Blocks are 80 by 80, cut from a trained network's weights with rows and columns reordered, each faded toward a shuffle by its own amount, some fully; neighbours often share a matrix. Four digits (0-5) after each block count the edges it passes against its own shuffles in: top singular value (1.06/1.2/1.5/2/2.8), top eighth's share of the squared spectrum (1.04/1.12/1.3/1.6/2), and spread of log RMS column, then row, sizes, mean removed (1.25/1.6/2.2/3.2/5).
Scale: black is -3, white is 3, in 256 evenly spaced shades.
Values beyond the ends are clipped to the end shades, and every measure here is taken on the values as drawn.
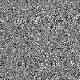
3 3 1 2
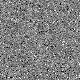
2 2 0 1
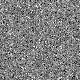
1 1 0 0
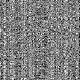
4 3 1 2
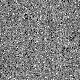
2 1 0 0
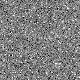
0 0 0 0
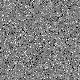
0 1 0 0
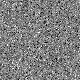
1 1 0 0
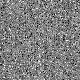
1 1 0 0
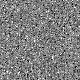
1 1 0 0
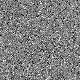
0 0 0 0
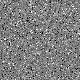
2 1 0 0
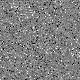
0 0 0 0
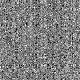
3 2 0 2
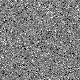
2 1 0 0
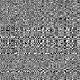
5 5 2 4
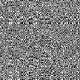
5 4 2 3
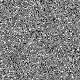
1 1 0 0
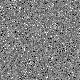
0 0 0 0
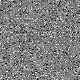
3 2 0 2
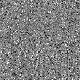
3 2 0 1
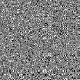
4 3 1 2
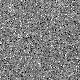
1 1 0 0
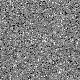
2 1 0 0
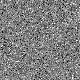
1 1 0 0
